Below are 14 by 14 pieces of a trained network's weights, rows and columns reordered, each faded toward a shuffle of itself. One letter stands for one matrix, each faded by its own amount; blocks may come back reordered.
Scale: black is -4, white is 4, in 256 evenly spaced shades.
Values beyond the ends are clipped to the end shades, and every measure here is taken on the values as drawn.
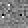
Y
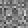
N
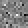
Y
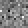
Y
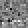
Y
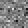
Y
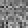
N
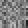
N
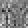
N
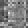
N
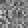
N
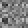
N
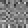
N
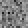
Y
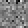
Y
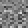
N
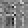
N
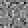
Y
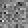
Y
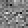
Y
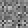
N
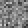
Y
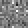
Y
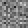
N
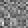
N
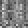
N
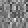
N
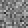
Y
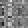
N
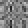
N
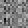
N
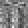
N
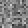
Y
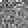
Y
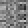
N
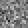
Y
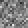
Y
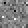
Y
